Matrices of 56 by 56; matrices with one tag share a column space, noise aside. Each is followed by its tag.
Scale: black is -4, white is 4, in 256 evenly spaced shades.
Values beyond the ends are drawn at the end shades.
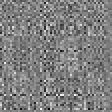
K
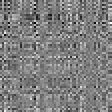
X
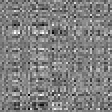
K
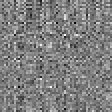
X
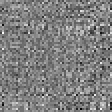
K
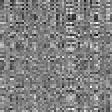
X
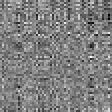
X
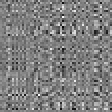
K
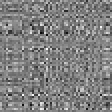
K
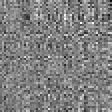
X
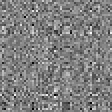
K
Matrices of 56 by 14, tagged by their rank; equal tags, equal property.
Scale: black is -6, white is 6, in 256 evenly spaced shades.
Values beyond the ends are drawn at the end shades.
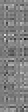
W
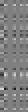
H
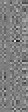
W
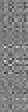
W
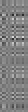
H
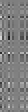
H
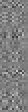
W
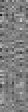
W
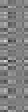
H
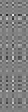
H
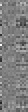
W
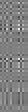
H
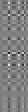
H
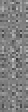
W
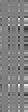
H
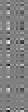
H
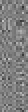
W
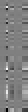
H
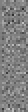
W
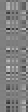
H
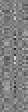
W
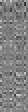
W
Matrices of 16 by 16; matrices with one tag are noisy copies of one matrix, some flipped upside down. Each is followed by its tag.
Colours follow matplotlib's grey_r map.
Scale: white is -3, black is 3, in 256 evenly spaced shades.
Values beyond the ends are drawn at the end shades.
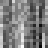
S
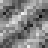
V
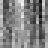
S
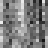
S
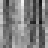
S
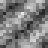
V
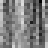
S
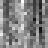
S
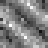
V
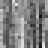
S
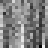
S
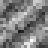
V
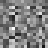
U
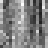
S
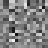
U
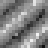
V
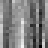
S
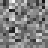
U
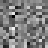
U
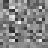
U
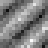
V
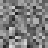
U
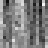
S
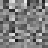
U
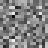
U
